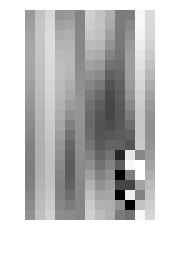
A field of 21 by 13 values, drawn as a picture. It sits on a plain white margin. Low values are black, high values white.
Grain: streaks running down. Roughest part: bottom right. Odd patch: rougher, in the bottom right.
